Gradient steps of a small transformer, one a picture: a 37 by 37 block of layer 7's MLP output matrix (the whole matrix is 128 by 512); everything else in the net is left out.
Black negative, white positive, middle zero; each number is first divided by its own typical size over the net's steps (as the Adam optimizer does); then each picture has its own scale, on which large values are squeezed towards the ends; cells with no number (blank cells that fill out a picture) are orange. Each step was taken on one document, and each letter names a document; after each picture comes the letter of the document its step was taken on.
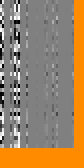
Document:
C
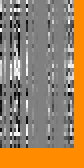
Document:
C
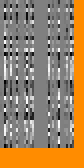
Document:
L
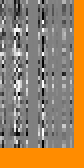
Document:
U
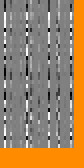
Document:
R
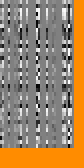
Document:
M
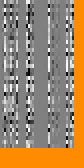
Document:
L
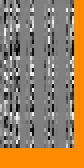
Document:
L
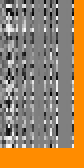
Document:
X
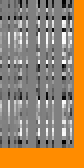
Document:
M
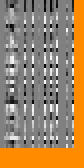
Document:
X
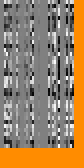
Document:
L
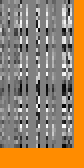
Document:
M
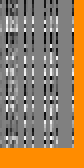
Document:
X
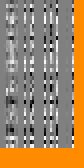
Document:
X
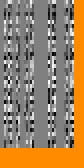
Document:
L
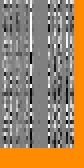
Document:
L
